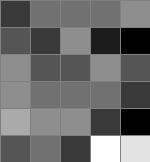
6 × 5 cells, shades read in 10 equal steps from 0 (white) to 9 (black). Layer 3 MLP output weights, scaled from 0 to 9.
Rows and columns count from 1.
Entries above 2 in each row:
5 5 5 5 5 3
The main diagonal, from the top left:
7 7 6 5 9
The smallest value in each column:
3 4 4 0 1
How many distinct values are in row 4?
3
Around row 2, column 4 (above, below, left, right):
5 4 4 9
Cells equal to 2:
0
